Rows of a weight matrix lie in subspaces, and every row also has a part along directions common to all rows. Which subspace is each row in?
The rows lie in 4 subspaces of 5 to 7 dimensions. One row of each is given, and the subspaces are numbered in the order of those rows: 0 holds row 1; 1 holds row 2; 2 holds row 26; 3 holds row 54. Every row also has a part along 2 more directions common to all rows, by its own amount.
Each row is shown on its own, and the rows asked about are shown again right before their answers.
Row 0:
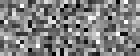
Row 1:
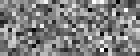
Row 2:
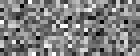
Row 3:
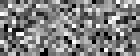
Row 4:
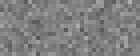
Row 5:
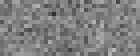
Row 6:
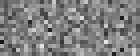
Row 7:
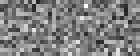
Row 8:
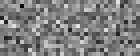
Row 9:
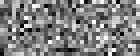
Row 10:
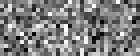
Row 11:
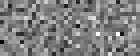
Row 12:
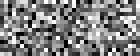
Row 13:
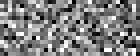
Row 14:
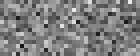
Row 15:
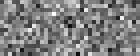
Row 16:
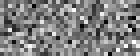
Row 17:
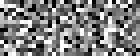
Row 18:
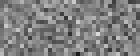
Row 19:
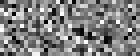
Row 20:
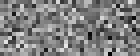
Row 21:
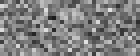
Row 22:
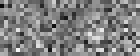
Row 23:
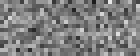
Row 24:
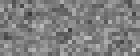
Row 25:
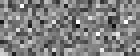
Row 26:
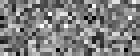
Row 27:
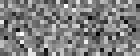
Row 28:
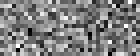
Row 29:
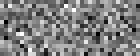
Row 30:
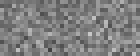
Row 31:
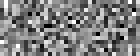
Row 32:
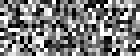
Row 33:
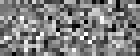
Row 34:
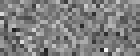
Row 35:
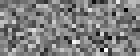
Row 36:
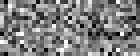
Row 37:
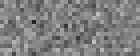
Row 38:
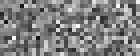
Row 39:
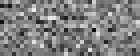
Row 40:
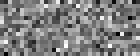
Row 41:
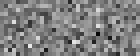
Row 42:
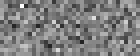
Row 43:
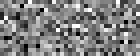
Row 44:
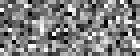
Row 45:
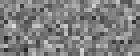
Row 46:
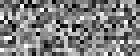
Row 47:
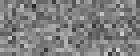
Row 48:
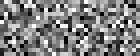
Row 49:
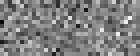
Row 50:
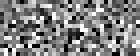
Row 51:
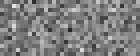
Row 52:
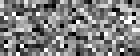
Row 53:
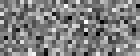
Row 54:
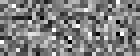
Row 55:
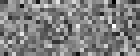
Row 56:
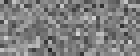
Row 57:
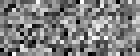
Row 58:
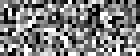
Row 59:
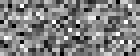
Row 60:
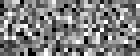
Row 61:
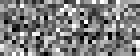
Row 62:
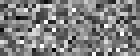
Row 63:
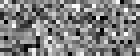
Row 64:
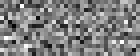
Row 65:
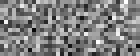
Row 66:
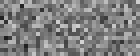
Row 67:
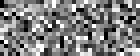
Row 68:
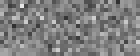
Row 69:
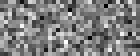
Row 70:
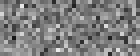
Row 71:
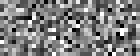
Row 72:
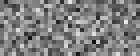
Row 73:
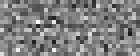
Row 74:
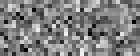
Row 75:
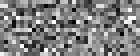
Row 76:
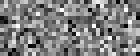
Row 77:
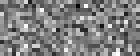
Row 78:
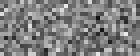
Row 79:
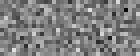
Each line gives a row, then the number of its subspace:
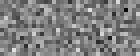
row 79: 0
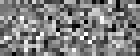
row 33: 1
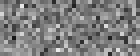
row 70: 1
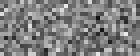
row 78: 1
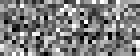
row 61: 1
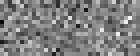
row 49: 2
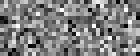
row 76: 0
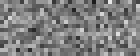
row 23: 3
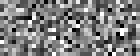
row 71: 3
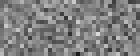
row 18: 2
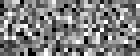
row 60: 1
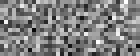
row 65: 0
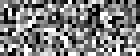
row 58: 0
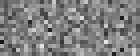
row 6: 3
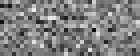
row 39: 3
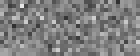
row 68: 1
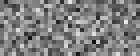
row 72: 2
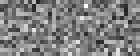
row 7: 0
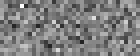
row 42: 1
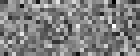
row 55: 2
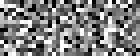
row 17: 3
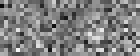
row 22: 3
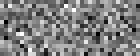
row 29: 1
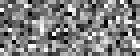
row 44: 1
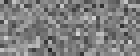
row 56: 2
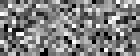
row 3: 0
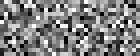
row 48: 2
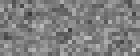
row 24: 1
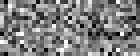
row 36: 2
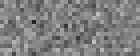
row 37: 2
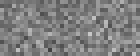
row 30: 3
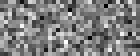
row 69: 1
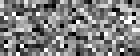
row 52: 3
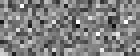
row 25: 2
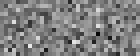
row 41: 0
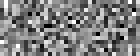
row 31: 3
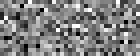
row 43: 0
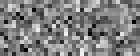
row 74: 2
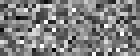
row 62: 3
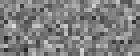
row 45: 2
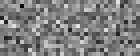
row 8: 0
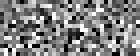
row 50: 0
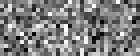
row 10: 2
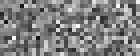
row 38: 1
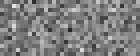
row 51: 3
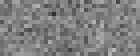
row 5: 2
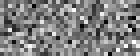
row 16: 1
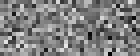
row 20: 3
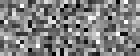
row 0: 0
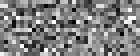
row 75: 3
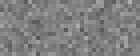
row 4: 1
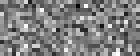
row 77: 0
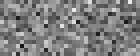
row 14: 3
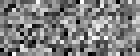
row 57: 2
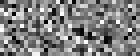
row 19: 3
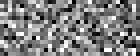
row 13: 1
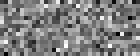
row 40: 2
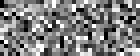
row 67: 3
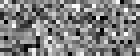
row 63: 2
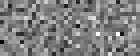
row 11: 3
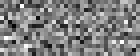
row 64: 1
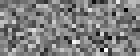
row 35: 0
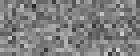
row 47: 2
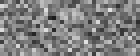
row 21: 3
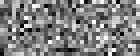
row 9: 2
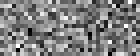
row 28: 3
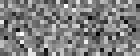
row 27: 1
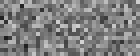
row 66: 1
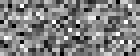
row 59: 1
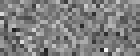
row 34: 0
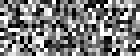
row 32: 0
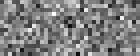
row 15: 2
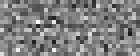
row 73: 3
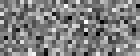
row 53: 1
